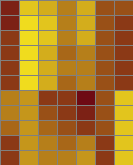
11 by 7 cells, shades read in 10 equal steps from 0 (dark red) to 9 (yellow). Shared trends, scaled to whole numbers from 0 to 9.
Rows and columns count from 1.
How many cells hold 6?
6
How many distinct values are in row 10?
5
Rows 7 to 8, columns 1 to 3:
5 6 2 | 5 6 3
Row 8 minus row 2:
4 -3 -5 -3 -6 0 6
